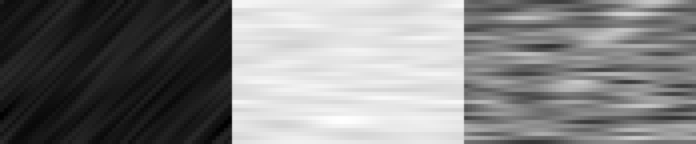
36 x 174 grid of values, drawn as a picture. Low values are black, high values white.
It is made of 1 by 3 panels. Panel 1,1: very low, slanting up to the right, faint in contrast. Panel 1,2: very high, streaked across, faint in contrast. Panel 1,3: middling, streaked across, strong in contrast.
